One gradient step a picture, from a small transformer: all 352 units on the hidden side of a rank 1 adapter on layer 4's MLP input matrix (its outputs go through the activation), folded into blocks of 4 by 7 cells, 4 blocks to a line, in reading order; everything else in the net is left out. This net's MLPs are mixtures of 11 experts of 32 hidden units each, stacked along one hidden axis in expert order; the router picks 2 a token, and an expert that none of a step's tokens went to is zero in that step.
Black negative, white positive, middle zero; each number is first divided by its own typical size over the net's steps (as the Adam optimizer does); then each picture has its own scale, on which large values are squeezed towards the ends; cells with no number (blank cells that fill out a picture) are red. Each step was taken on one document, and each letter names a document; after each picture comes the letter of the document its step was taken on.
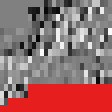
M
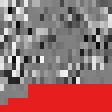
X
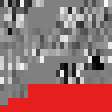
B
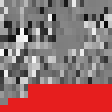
X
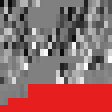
B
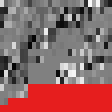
X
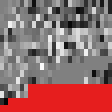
M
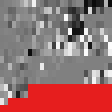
M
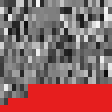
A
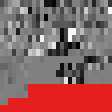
B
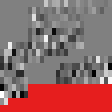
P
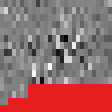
P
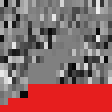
X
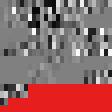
M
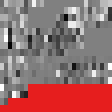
P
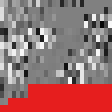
X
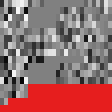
A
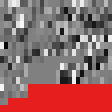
B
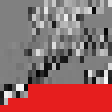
M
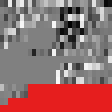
B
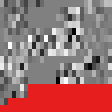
P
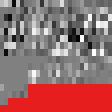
B
